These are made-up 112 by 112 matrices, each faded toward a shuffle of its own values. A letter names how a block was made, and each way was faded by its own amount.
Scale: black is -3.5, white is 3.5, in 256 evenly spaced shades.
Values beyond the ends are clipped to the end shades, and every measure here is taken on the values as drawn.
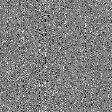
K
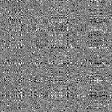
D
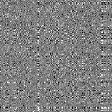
D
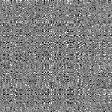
D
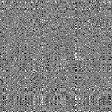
D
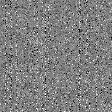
K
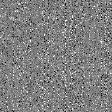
K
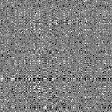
D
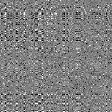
D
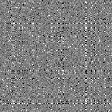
D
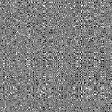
D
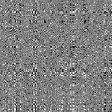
D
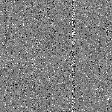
K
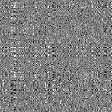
D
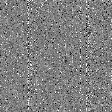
K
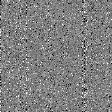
K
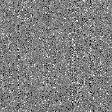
K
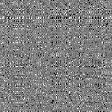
D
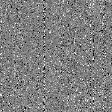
K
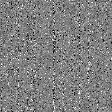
K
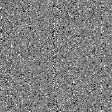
K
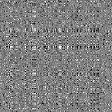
D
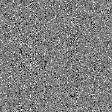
K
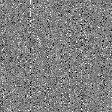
K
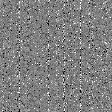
K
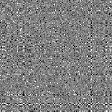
D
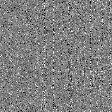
K
